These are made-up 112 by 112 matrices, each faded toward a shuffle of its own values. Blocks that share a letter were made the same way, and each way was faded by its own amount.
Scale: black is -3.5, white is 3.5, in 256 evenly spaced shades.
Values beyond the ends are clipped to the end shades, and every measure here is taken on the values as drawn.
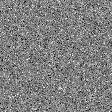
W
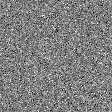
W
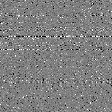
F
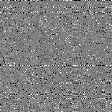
F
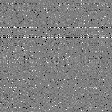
F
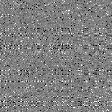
F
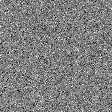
W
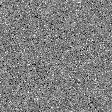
W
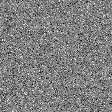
W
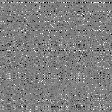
F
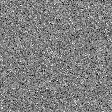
W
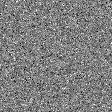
W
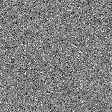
W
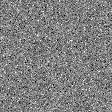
W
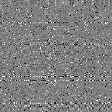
F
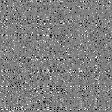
F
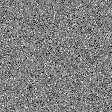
W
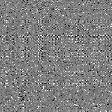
F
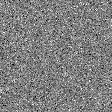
W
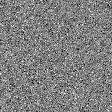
W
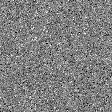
W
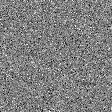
W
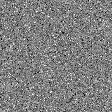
W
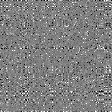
F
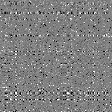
F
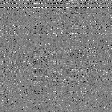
F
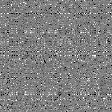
F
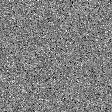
W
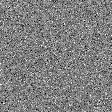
W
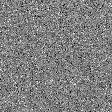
W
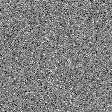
W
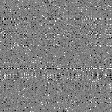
F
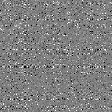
F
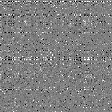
F
